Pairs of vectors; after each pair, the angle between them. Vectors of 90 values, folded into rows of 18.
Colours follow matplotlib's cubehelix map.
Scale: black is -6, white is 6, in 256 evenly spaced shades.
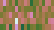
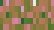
orthogonal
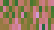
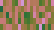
partly aligned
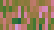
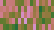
partly opposed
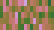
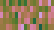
nearly opposite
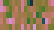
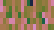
nearly parallel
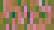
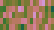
orthogonal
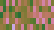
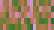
partly opposed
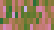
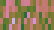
orthogonal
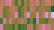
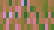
partly opposed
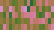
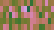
nearly parallel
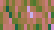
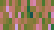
nearly opposite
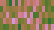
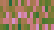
nearly parallel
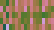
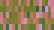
partly opposed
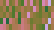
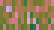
orthogonal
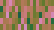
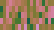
nearly parallel
